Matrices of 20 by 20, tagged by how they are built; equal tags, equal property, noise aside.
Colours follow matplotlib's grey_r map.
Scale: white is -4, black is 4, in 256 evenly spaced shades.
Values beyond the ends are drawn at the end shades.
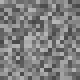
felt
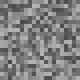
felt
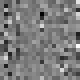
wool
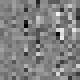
wool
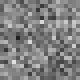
felt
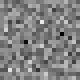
felt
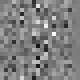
wool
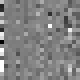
wool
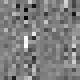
wool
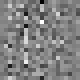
wool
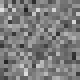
felt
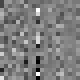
wool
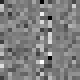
wool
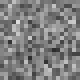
felt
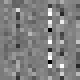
wool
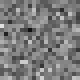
felt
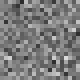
felt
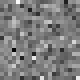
felt
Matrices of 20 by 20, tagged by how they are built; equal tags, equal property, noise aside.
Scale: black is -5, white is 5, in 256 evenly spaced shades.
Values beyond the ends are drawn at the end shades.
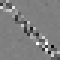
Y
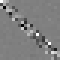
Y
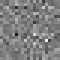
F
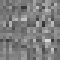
F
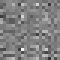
F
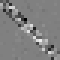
Y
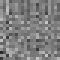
F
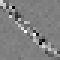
Y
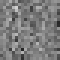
F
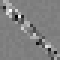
Y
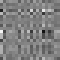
F
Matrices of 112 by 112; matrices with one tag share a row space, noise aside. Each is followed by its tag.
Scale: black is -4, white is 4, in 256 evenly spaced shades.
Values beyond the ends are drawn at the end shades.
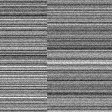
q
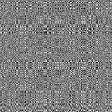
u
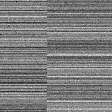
q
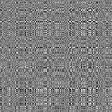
u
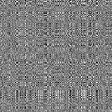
u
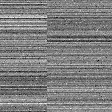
q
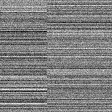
q
